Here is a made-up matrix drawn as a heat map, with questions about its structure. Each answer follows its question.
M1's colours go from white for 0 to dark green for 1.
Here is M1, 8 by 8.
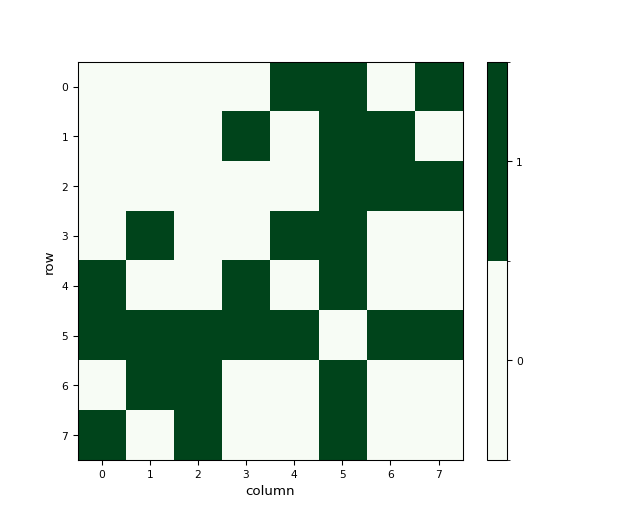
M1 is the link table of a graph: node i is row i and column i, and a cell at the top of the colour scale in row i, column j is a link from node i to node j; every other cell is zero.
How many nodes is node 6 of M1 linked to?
3
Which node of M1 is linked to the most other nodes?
node 5
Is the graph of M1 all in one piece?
yes
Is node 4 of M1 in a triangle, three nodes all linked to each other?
yes
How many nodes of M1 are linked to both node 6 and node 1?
1
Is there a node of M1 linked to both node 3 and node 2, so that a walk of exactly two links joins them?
yes
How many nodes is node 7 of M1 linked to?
3
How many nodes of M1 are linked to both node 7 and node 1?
1
